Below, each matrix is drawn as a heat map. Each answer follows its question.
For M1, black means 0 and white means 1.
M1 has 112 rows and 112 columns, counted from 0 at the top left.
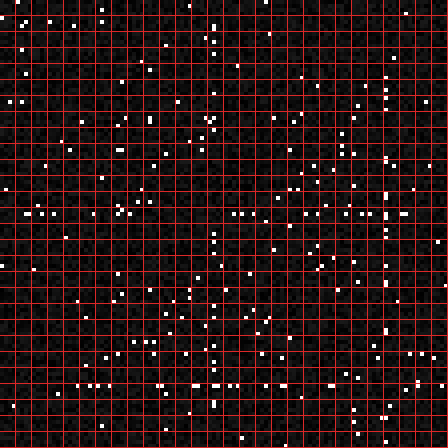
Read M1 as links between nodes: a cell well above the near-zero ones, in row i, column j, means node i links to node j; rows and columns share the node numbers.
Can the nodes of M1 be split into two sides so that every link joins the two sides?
yes
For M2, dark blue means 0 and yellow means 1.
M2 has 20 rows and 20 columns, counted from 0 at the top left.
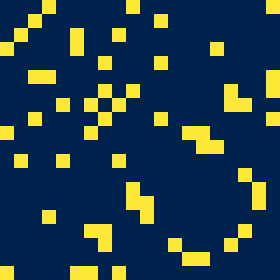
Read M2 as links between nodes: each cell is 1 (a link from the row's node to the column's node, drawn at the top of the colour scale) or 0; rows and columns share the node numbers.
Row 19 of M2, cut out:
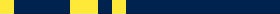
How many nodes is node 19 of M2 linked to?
4
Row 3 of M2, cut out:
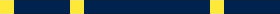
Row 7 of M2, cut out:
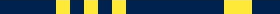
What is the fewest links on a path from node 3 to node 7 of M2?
4
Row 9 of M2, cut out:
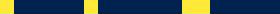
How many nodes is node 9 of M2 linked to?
4
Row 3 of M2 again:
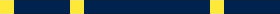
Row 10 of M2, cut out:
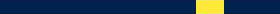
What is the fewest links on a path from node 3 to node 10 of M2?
2
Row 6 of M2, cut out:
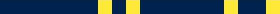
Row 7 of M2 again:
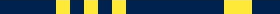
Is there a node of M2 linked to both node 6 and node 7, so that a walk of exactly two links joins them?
yes
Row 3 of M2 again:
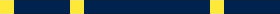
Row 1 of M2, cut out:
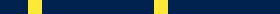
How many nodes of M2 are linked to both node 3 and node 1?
0
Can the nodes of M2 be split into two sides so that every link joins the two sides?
no
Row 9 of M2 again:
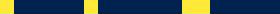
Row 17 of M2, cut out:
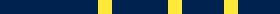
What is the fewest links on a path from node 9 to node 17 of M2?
3
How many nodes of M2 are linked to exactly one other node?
1
